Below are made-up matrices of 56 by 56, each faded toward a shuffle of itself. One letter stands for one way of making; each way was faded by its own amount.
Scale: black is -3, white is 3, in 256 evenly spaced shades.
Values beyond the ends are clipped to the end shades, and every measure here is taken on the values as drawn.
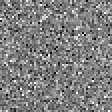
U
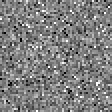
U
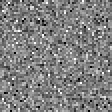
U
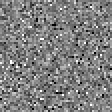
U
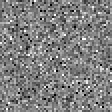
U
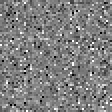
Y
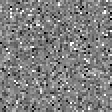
Y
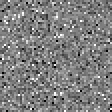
Y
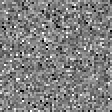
U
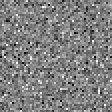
U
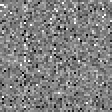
Y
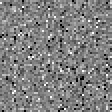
Y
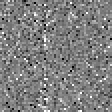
Y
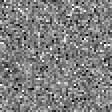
U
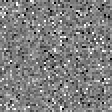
Y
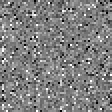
Y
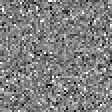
U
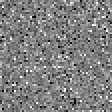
Y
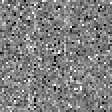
Y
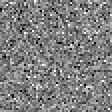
U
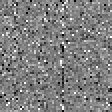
Y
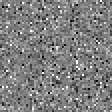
Y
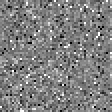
Y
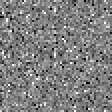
Y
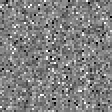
Y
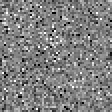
Y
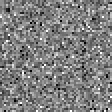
U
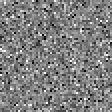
U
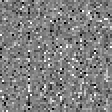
Y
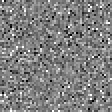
Y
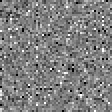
Y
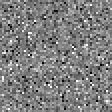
Y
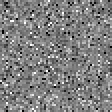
Y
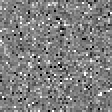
Y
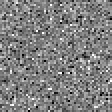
U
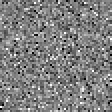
U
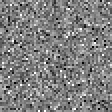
U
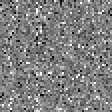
Y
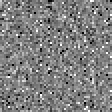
Y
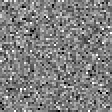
U
